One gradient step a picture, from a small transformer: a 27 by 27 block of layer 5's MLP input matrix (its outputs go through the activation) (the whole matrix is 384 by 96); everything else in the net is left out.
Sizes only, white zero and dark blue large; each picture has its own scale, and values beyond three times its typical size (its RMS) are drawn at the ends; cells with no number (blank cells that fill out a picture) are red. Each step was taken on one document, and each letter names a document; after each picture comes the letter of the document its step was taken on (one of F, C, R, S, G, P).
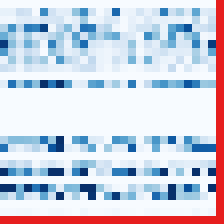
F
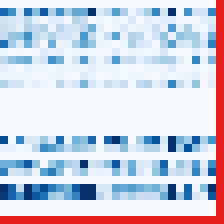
F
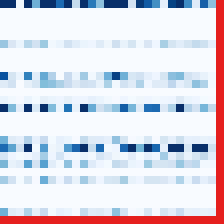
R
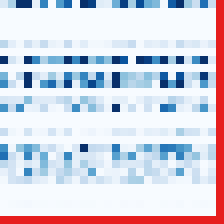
R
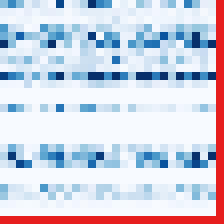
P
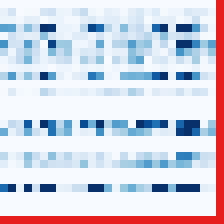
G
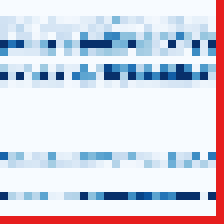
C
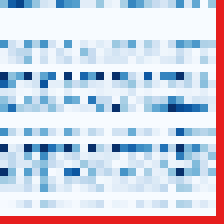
R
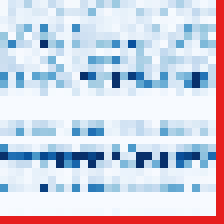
P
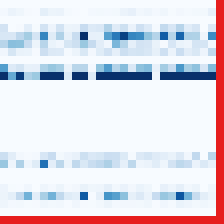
C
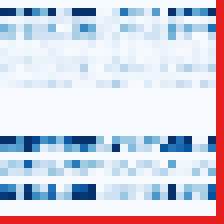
F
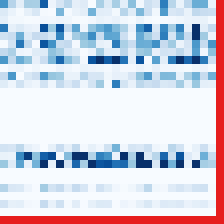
P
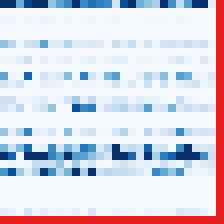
R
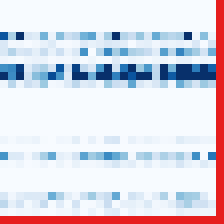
C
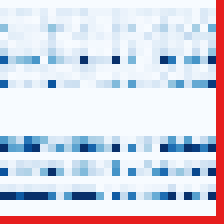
F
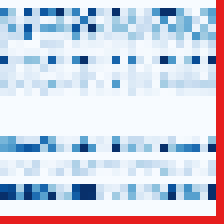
F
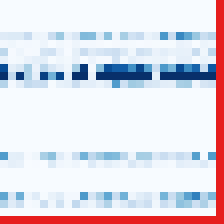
C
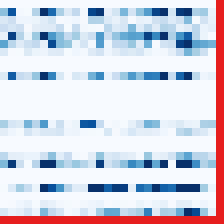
G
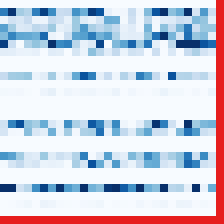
G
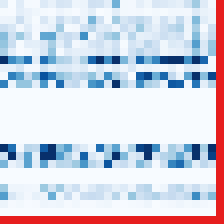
P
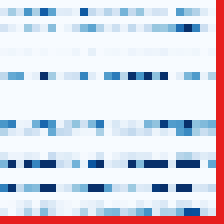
G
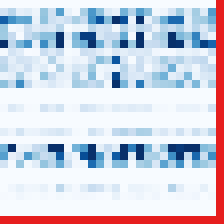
P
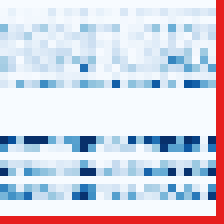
F
